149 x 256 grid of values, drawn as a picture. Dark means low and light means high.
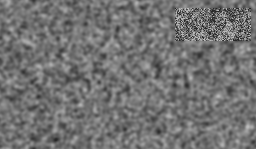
Neither half mirrors the other. In the top right lies a patch that is rougher than the rest. The field is mottled with small blotches. The top right is the roughest part. There is no overall slope.
